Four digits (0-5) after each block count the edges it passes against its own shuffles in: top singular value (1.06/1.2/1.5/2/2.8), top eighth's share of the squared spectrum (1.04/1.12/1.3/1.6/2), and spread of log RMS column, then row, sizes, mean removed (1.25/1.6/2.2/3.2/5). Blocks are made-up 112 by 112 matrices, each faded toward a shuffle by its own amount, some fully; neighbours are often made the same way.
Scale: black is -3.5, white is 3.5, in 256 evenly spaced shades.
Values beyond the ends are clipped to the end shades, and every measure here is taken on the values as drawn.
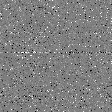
3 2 0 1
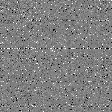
4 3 1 2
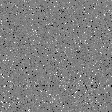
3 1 0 0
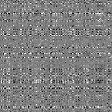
5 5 3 4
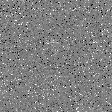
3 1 0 0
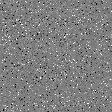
2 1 0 0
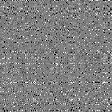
4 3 2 3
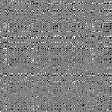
5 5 3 4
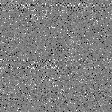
3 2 1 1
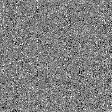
1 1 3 0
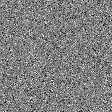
0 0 1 0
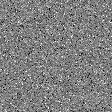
0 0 0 0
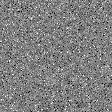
0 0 0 0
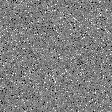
2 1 0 0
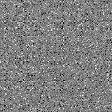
4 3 2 1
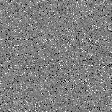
3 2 1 1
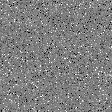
1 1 0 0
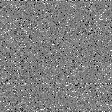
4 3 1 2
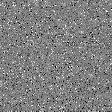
3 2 0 1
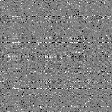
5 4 2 3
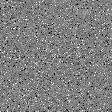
3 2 0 1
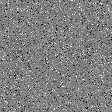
1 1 0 0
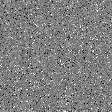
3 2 0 1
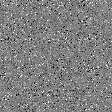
3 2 0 1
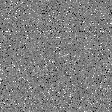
3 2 1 1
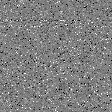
3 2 0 1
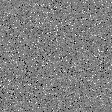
0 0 0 0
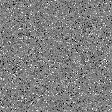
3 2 0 0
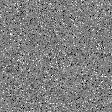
3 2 1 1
